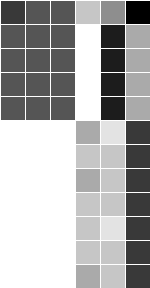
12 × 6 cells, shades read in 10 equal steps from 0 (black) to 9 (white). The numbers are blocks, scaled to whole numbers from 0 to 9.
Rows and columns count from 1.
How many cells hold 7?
10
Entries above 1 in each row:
5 5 5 5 5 6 6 6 6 6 6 6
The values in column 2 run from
3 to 9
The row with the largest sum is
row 10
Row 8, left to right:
9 9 9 6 7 2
